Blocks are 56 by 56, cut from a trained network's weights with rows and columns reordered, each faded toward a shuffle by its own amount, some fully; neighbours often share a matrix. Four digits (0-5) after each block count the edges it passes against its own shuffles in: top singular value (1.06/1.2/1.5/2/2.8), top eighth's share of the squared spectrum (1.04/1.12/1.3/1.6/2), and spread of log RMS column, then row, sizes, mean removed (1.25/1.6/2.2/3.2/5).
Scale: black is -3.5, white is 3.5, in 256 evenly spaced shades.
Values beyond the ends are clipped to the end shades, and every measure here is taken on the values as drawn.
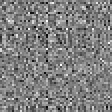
4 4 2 3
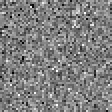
1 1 0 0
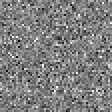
2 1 0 0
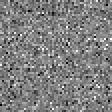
3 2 0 1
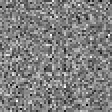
3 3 2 1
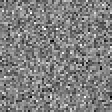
2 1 0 0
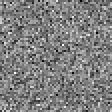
1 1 0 0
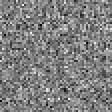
3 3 0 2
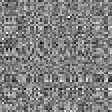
4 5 2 3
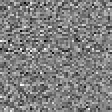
3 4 1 2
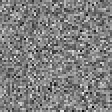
3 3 1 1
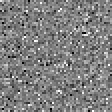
1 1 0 0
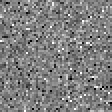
2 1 0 0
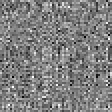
4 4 2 2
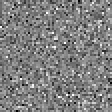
0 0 0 0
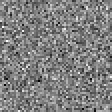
1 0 0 0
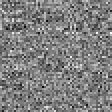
3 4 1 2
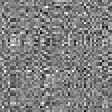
4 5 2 3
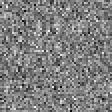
3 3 0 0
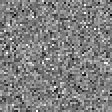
0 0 0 0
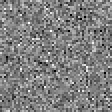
0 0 0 0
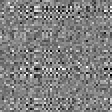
5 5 3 3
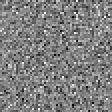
3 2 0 1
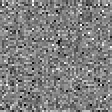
4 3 1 1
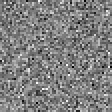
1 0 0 0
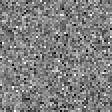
0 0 0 0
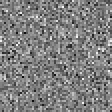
2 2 0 0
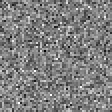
1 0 0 0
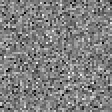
0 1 0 0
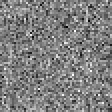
1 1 0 0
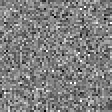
2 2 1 1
